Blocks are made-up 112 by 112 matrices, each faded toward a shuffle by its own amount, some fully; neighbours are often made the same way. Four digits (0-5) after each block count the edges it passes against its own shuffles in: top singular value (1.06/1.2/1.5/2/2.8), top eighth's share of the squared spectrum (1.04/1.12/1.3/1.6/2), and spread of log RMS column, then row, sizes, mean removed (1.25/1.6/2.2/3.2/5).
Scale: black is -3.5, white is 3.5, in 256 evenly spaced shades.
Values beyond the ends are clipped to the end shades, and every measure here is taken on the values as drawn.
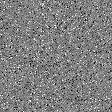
0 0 0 0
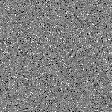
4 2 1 1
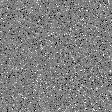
0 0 0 0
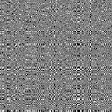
5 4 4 4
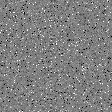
1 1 0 0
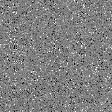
3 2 1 0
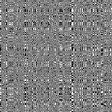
5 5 4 3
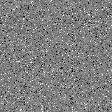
3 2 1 0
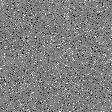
0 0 0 0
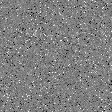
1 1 0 0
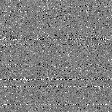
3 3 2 3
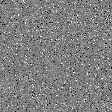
1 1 0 1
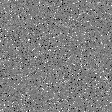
0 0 0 0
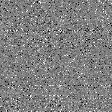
1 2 0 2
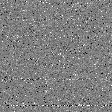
3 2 0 2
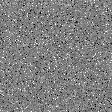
1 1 0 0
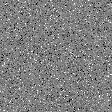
0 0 0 0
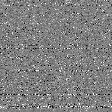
3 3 0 3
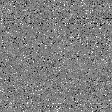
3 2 0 2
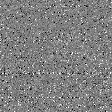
3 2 0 2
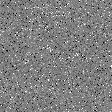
0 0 0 0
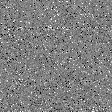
2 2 0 1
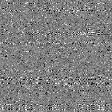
4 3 1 3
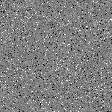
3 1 0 0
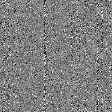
2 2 3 0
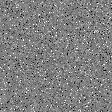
1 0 0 0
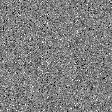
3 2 2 0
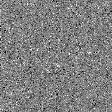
2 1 2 0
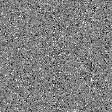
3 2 2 0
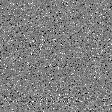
1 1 0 1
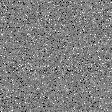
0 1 0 2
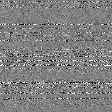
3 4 0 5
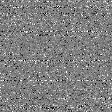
2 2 0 3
